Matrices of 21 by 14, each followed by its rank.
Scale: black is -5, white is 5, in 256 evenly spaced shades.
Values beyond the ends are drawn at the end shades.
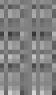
one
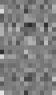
three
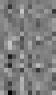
three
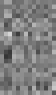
three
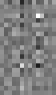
three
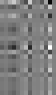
one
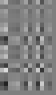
one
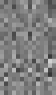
three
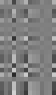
one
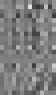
three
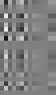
one
